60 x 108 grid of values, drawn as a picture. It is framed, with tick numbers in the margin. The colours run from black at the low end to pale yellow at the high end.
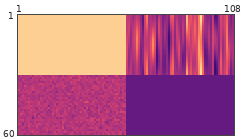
It is made of 2 by 2 panels. Panel 1,1: very high, flat. Panel 1,2: middling, streaked downward, strong in contrast. Panel 2,1: middling, fine-grained, faint in contrast. Panel 2,2: low, flat.
